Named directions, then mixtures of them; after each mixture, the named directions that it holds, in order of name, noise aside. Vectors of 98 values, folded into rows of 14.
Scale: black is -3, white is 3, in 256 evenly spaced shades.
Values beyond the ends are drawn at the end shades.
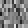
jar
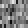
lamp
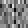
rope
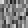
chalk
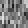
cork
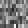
chalk, jar, lamp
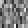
chalk, jar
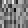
jar, lamp, rope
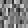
jar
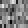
lamp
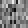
lamp, rope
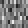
chalk, cork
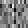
rope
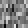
chalk, cork, lamp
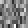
chalk, jar, rope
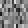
jar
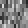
cork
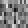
cork, rope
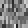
chalk, cork, jar
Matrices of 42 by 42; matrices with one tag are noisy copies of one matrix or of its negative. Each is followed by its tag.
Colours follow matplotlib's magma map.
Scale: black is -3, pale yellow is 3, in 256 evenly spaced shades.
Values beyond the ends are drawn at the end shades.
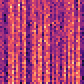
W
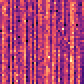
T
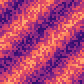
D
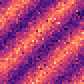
D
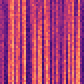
W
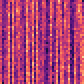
T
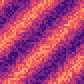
D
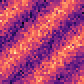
D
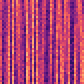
T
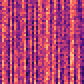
T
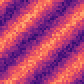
D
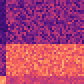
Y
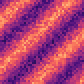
D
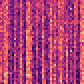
W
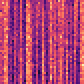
W
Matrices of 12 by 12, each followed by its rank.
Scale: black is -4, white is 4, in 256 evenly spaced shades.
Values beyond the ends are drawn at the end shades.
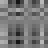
one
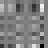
one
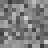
full rank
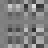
one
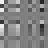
one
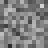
full rank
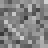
full rank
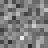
full rank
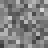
full rank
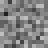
full rank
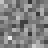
full rank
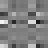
one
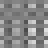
one
